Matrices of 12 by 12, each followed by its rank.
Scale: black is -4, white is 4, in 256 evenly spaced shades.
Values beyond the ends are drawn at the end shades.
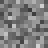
full rank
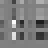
one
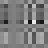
one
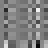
one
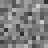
full rank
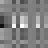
one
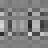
one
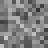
full rank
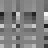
one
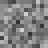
full rank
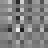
one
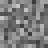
full rank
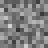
full rank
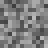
full rank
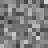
full rank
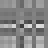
one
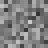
full rank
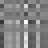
one
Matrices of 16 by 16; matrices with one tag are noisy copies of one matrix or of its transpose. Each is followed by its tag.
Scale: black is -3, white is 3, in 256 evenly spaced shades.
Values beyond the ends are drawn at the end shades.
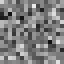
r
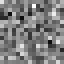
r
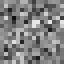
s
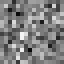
s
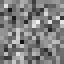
s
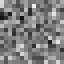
r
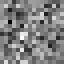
s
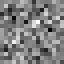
s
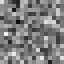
r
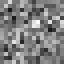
s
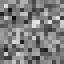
s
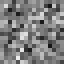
s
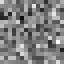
r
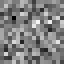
s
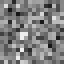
s
